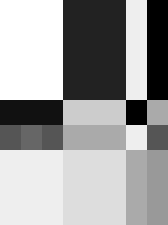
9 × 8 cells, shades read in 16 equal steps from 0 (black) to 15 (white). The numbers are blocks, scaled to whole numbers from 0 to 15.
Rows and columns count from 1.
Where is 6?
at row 6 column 2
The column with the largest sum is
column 2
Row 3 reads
15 15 15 2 2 2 14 0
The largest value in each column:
15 15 15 13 13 13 14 10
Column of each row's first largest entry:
1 1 1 1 4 7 1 1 1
